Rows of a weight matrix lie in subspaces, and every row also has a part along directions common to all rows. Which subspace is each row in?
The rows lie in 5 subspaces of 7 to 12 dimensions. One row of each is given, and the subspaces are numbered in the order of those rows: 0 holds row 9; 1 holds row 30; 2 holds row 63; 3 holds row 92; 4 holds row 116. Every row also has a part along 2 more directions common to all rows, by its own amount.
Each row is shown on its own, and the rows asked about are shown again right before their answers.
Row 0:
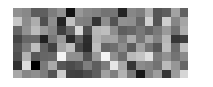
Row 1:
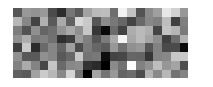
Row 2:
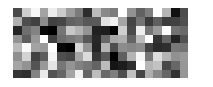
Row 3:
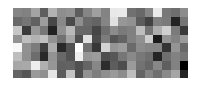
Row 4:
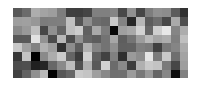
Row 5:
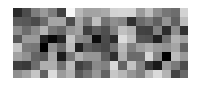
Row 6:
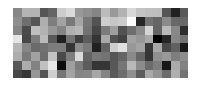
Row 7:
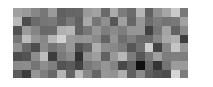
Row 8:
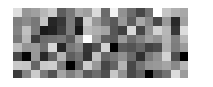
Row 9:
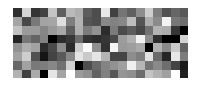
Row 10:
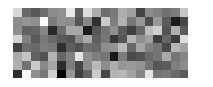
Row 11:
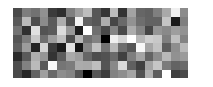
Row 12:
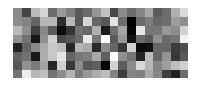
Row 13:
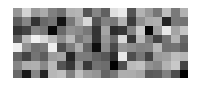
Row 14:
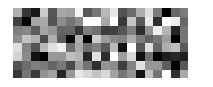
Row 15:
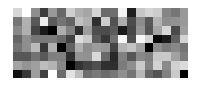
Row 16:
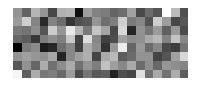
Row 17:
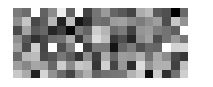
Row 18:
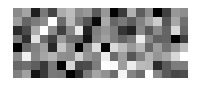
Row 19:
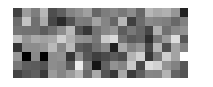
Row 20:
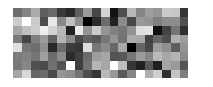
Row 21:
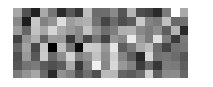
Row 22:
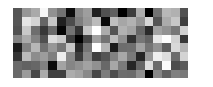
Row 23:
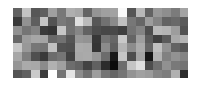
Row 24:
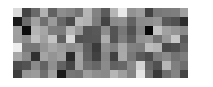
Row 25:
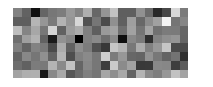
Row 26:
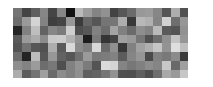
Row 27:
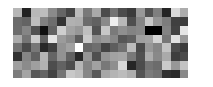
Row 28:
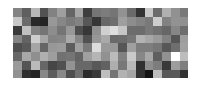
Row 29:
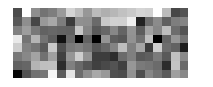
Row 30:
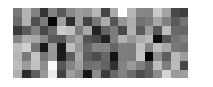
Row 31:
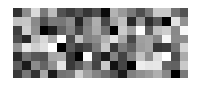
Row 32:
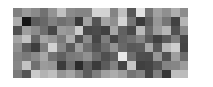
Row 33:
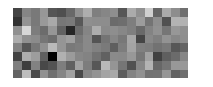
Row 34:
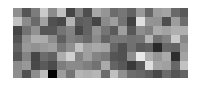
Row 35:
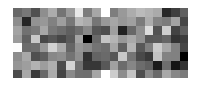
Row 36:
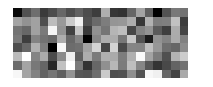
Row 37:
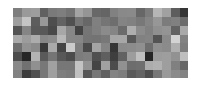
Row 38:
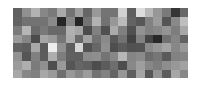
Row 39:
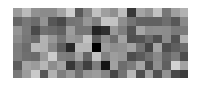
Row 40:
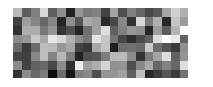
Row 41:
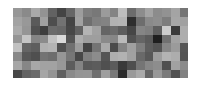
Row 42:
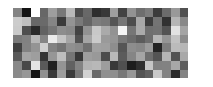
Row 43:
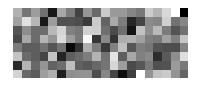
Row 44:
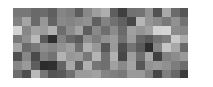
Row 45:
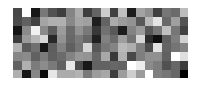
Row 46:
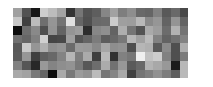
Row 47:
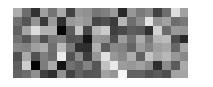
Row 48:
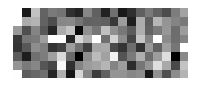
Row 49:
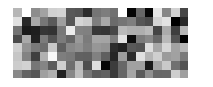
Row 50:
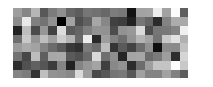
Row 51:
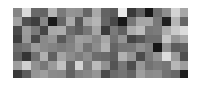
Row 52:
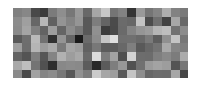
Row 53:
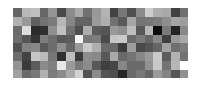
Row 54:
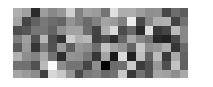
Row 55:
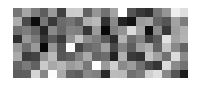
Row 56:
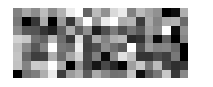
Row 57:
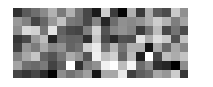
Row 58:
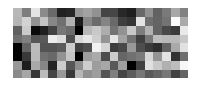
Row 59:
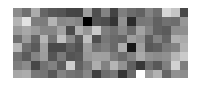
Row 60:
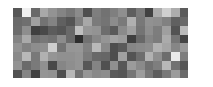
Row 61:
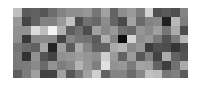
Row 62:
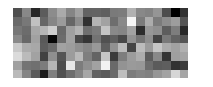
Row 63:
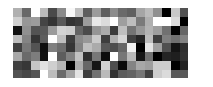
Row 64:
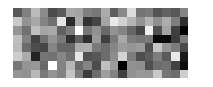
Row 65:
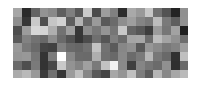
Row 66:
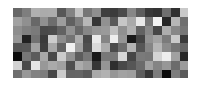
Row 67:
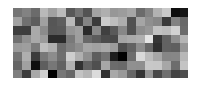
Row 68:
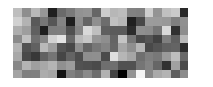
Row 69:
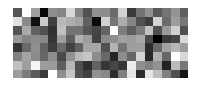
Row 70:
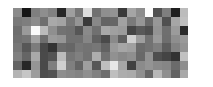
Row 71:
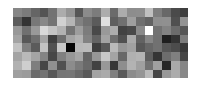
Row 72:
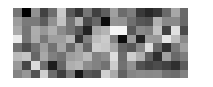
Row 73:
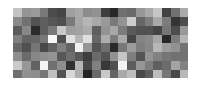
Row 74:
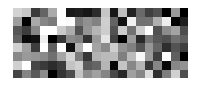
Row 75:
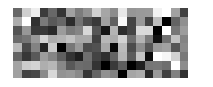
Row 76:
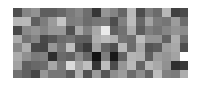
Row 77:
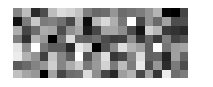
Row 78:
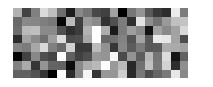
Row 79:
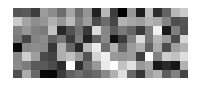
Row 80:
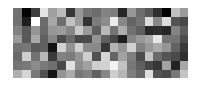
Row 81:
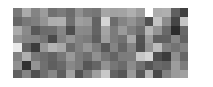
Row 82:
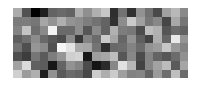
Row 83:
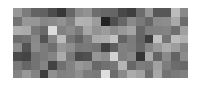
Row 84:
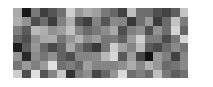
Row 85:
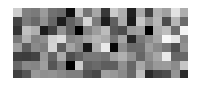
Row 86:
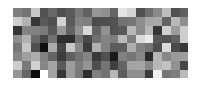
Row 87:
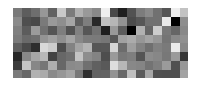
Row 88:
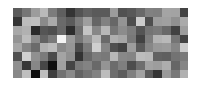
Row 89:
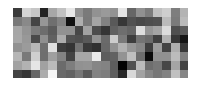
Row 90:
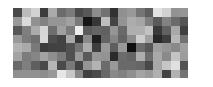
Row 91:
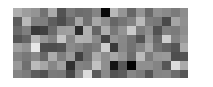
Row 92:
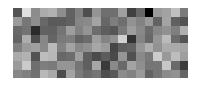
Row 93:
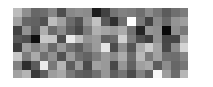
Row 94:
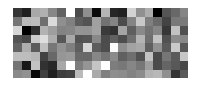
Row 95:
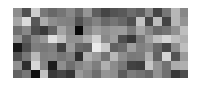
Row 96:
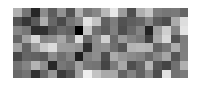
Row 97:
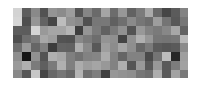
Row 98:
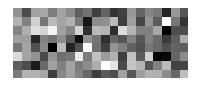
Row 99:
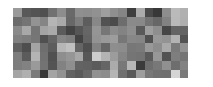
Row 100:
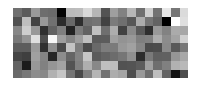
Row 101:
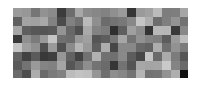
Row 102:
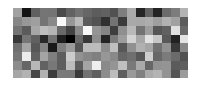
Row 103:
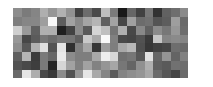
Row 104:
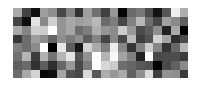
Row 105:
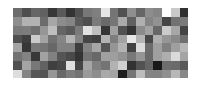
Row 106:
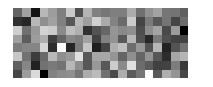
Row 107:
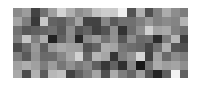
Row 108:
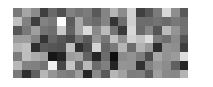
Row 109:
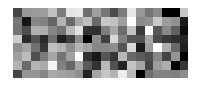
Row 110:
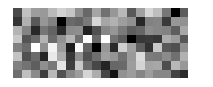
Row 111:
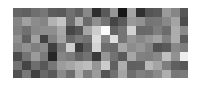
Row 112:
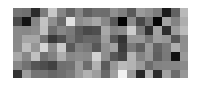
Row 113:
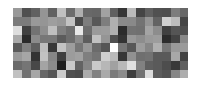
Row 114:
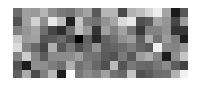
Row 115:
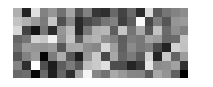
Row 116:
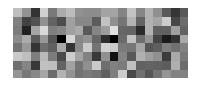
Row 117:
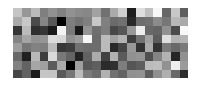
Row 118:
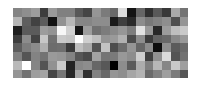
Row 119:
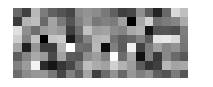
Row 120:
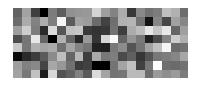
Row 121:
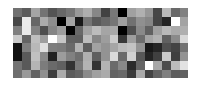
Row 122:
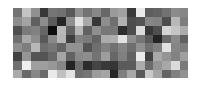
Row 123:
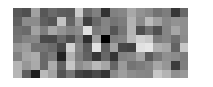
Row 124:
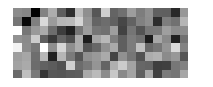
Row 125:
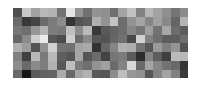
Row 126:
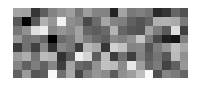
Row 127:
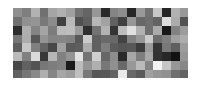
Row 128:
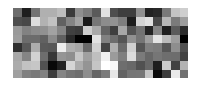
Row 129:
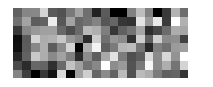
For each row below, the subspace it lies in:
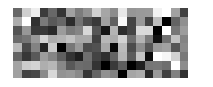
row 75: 2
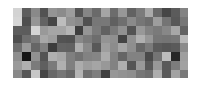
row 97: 3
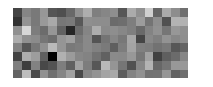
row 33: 3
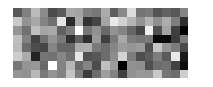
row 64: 2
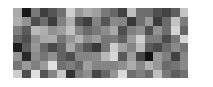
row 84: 3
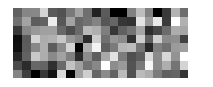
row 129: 0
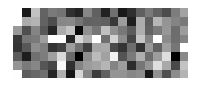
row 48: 3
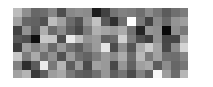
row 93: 4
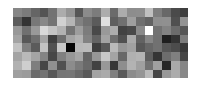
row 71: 3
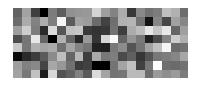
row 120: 4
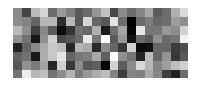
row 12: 1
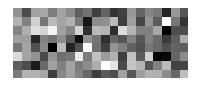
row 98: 2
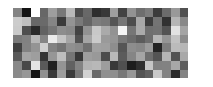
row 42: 0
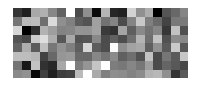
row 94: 0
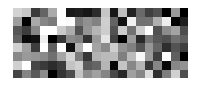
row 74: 3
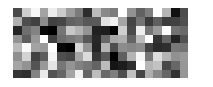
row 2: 4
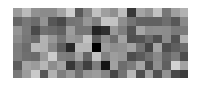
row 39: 1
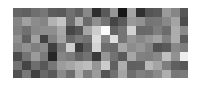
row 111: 1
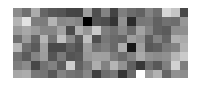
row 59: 2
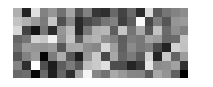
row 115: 0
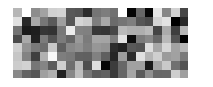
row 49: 3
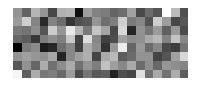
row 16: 2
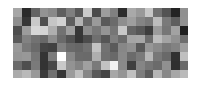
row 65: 3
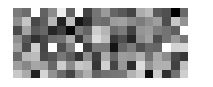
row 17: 1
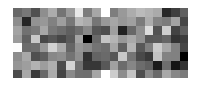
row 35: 2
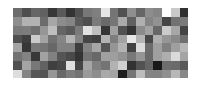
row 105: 2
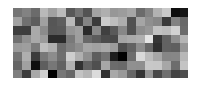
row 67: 4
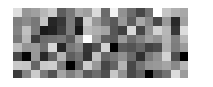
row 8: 0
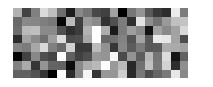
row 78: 0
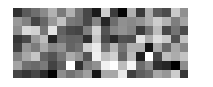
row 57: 0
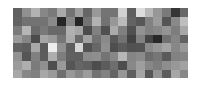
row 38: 1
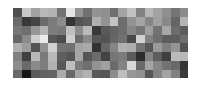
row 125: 0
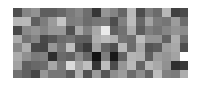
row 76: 1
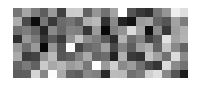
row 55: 3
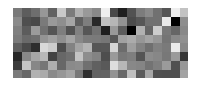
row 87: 1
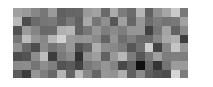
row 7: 1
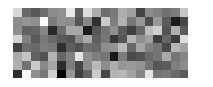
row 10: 0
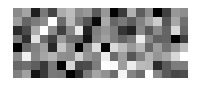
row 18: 0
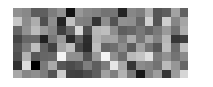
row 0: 0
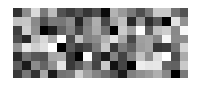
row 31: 4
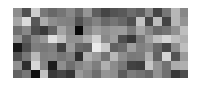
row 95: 0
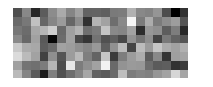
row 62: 1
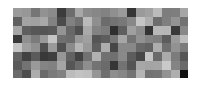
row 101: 0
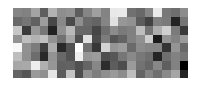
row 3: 0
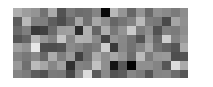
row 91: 1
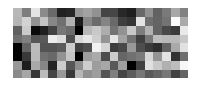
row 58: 0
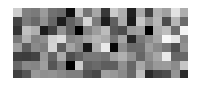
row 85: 0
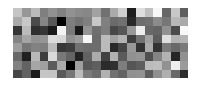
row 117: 2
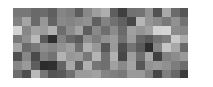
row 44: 4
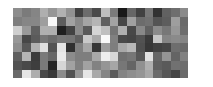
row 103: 1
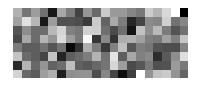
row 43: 2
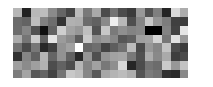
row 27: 4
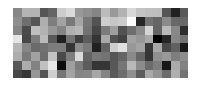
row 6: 3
